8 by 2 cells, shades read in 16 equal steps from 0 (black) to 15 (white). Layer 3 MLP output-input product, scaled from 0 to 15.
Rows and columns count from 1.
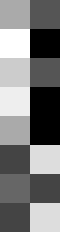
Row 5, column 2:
0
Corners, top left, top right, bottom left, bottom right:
10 5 4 13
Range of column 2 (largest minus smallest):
13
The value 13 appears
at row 6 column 2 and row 8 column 2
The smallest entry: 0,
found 3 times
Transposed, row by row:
10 15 12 14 10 4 6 4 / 5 0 5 0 0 13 4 13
